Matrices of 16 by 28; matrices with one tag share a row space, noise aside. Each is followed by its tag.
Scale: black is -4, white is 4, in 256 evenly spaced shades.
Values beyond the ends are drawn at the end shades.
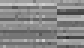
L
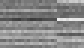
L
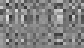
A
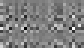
A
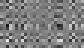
A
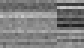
L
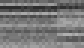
L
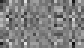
A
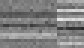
L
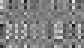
A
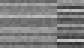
L
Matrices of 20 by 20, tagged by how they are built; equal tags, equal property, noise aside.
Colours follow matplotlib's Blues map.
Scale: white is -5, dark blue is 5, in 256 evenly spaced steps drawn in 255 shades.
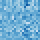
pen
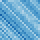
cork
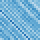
cork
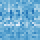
pen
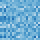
pen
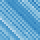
cork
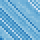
cork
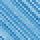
cork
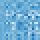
pen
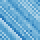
cork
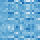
pen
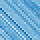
cork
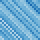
cork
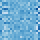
pen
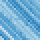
cork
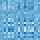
pen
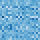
pen
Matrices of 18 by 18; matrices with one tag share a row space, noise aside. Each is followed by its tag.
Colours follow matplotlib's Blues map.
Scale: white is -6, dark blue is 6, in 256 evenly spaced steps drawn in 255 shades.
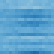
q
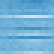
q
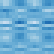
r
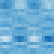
r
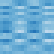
r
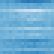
q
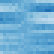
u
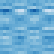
r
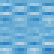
r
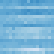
q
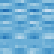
r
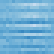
q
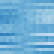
u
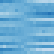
u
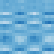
r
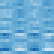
r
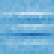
q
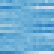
u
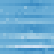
q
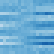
u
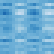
r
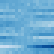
u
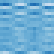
r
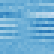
u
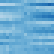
u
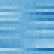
u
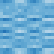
r
